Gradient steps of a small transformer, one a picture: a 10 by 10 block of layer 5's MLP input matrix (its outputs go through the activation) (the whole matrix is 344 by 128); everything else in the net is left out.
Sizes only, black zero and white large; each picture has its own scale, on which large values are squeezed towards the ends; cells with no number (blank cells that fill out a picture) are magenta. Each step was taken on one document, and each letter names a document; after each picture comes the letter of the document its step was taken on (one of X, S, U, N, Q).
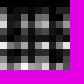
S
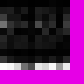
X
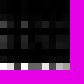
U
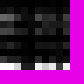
X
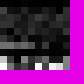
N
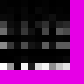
S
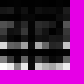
N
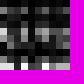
S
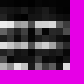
X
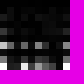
N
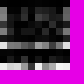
N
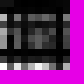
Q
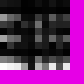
X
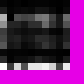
Q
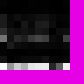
Q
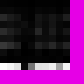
X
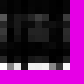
Q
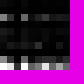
U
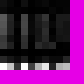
U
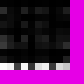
S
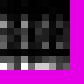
U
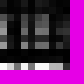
S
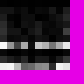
N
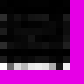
Q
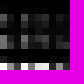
U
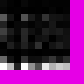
U
